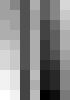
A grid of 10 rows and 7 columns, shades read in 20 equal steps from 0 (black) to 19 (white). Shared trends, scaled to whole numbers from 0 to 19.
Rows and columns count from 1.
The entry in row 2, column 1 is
12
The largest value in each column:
19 18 6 14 7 10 16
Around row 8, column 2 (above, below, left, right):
15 17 18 5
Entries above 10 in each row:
3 4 4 4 4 4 4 3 3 3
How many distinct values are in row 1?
6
